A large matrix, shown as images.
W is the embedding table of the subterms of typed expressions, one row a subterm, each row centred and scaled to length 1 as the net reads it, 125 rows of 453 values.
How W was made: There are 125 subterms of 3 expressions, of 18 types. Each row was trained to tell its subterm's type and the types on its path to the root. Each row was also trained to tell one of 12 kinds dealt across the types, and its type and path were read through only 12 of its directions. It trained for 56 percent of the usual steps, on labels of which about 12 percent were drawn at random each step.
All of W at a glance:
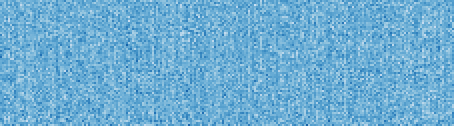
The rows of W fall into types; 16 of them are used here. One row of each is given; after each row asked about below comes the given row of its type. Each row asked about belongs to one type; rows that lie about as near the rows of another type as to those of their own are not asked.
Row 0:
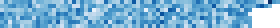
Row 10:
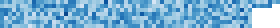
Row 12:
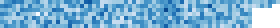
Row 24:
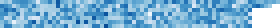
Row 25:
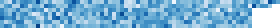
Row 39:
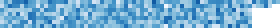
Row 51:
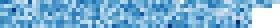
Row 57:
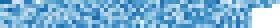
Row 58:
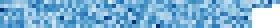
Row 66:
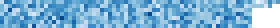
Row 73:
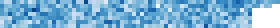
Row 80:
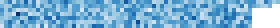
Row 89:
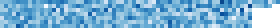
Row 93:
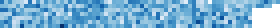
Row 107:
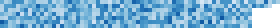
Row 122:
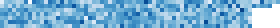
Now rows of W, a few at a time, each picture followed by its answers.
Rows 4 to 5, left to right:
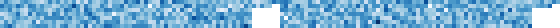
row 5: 58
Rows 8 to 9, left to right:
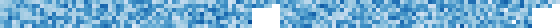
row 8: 73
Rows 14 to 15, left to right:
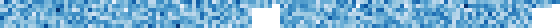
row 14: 122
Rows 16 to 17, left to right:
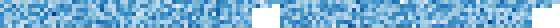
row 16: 10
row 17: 51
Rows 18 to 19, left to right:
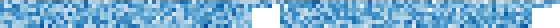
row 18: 57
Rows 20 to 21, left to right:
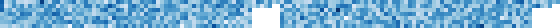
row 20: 66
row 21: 10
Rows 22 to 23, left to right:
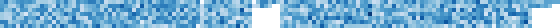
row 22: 12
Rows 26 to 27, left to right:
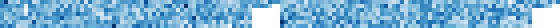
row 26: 0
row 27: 0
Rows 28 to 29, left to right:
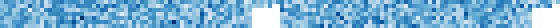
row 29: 57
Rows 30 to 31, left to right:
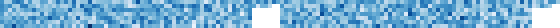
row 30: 25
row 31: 12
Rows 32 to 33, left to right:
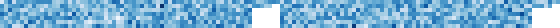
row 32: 24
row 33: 10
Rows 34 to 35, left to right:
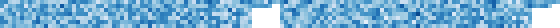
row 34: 0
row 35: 24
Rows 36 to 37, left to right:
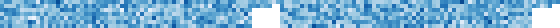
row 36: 57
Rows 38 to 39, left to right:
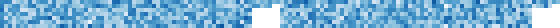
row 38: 58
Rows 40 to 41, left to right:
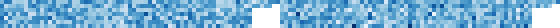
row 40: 58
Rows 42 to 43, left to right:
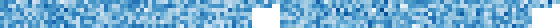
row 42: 51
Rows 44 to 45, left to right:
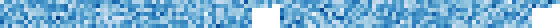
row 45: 25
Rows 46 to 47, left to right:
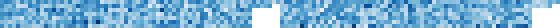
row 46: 58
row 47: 66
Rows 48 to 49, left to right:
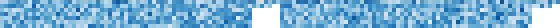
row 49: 12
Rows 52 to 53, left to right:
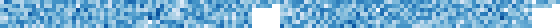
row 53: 39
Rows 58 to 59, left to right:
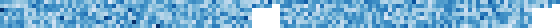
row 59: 12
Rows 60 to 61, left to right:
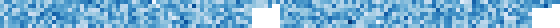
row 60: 66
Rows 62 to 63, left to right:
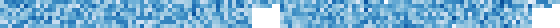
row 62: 39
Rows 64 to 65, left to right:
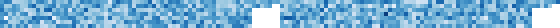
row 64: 58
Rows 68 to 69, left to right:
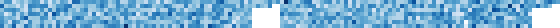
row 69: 24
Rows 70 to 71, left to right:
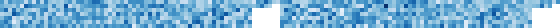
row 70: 93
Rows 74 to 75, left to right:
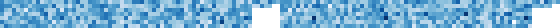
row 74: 25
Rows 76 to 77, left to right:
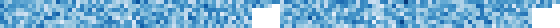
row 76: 24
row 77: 122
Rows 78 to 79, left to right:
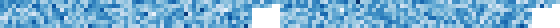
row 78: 25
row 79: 80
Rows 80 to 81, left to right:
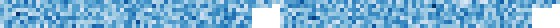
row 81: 80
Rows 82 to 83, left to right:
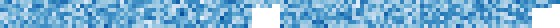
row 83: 0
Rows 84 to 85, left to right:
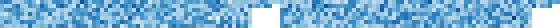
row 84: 57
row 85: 10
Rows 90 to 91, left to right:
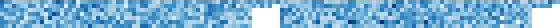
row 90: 10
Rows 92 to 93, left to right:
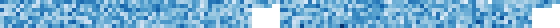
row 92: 39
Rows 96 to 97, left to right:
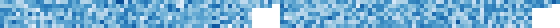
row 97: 24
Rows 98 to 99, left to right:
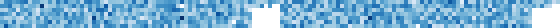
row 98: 12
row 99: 12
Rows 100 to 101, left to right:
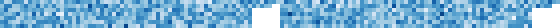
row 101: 58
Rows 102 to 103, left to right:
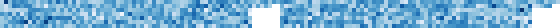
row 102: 73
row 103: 51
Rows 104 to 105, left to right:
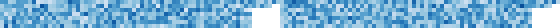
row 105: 80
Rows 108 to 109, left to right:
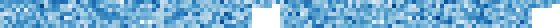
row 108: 39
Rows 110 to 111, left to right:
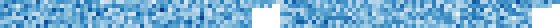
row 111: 73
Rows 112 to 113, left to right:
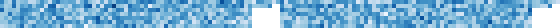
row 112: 66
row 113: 80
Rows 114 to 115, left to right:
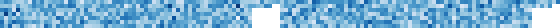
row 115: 122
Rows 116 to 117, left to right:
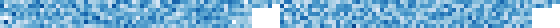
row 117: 10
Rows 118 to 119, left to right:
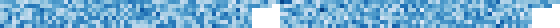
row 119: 57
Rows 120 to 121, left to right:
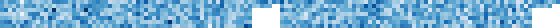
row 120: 93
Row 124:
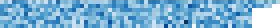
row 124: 107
